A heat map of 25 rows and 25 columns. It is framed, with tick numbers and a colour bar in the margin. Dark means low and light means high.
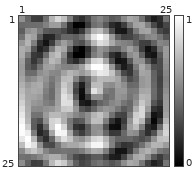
Rings: centred on the centre. Odd rows or columns: none. Calmest part: middle left. Stripes: upright, repeating 4 times.
